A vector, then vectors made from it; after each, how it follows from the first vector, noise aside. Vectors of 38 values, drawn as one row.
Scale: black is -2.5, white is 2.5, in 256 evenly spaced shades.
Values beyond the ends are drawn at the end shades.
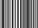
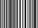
reversed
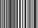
reversed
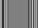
partly zeroed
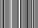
partly zeroed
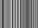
shrunk
